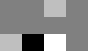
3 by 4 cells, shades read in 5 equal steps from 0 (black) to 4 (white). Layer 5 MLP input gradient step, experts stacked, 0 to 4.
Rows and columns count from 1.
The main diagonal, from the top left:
2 2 4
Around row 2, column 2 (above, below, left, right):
2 0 2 2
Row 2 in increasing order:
2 2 2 2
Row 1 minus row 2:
0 0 1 0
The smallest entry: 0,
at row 3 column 2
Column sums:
7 4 9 6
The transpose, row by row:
2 2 3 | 2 2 0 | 3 2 4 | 2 2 2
